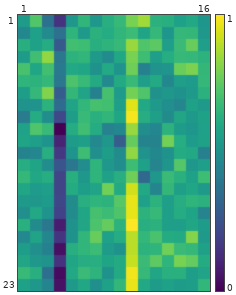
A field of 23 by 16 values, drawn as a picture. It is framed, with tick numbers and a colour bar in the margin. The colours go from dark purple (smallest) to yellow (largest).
Average level on the scale: 60%. Grain: streaks running down. Ninth with the lowest average: bottom left. Odd lines: columns 4 and 10. Ninth with the highest average: bottom middle.
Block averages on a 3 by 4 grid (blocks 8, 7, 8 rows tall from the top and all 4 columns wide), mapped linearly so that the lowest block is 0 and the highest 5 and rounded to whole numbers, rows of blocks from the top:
2 3 4 3 / 1 3 3 3 / 0 3 5 3
